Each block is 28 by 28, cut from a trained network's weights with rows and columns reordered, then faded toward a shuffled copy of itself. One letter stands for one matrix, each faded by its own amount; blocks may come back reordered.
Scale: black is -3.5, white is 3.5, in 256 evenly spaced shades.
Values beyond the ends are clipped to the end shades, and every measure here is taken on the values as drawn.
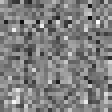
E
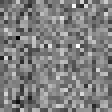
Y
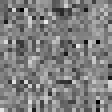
Y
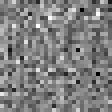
Y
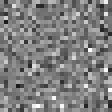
E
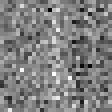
Y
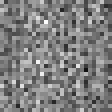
Y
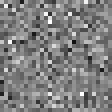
E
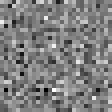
Y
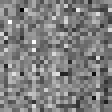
Y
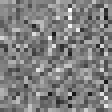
E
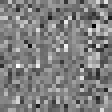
E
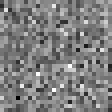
Y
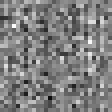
Y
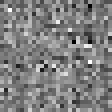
Y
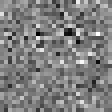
E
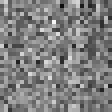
Y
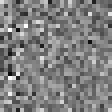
E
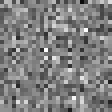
E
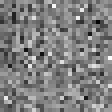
Y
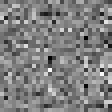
E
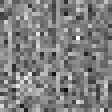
Y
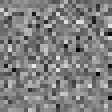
E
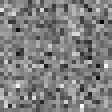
Y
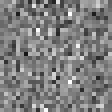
E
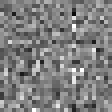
E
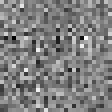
E
